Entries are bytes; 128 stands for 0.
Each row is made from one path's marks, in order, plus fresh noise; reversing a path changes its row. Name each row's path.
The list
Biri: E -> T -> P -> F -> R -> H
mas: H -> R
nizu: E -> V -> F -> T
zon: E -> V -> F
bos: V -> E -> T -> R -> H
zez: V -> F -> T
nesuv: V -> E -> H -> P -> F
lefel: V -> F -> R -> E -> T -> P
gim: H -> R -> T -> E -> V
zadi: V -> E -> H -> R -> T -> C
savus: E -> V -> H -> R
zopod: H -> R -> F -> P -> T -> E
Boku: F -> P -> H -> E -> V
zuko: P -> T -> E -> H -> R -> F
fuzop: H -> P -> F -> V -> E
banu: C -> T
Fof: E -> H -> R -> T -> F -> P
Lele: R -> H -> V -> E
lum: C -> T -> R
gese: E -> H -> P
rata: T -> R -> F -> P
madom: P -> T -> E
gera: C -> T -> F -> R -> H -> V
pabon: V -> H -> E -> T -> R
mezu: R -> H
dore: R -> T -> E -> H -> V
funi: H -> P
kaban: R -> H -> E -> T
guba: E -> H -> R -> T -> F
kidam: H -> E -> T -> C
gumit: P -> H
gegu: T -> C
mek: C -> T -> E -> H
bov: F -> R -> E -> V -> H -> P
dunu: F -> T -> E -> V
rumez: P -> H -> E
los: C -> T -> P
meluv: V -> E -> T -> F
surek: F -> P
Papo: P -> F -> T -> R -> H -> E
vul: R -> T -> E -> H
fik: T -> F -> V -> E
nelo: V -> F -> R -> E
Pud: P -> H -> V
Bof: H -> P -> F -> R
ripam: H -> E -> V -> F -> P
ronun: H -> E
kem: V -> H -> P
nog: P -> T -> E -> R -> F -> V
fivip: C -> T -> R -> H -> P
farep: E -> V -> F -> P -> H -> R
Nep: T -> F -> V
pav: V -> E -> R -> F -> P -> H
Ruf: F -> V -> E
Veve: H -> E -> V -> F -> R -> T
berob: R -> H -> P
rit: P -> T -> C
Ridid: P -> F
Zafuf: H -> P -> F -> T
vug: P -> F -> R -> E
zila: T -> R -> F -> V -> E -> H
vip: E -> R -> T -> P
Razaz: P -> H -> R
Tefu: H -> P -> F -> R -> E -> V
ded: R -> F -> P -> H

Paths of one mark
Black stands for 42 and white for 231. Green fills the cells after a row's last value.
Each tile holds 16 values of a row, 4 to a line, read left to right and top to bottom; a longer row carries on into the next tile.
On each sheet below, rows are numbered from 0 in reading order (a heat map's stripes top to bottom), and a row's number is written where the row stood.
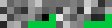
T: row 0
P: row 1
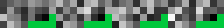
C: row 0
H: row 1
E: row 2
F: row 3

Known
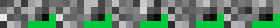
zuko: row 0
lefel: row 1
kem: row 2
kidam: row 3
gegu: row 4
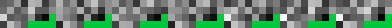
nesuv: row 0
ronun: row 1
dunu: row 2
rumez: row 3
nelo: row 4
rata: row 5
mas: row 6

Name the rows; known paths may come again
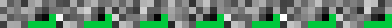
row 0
dore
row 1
mas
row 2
Zafuf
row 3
ronun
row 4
savus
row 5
lum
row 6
los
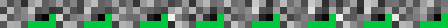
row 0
Nep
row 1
zez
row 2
dunu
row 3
nelo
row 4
kem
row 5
funi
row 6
surek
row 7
Veve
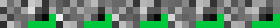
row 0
gumit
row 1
pabon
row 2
nesuv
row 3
ripam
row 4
gera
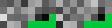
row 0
nog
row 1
kaban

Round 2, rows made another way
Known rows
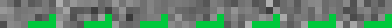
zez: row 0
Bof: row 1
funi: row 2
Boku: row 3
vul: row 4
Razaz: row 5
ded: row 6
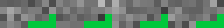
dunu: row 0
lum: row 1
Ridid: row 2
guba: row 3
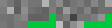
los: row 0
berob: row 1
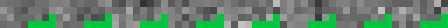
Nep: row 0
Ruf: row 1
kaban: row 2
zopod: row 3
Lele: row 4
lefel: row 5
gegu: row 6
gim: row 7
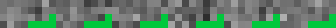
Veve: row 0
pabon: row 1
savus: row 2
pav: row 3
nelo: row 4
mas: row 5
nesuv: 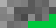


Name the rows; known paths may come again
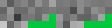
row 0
berob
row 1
Pud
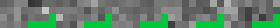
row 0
kidam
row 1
mas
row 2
Boku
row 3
Fof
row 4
fuzop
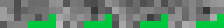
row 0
farep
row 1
Biri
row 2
nizu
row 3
gera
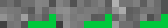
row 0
savus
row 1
zez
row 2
Zafuf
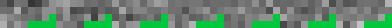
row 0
kaban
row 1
Tefu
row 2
fivip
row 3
gumit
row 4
madom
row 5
guba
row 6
mezu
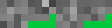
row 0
vul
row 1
ronun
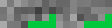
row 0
Bof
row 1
rumez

